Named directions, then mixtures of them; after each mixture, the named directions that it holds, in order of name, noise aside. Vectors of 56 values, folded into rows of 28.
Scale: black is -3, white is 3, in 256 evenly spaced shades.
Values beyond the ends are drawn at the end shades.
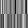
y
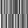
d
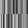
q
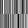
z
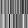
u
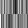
d, q, y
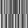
d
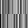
d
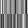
y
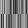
d, q, y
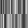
q, y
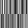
d, y, z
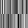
q, y, z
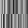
q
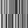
d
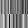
u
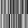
q, u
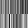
u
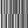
d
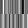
u, z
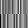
d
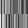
d, q, u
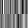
u, y, z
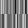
y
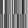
q, z
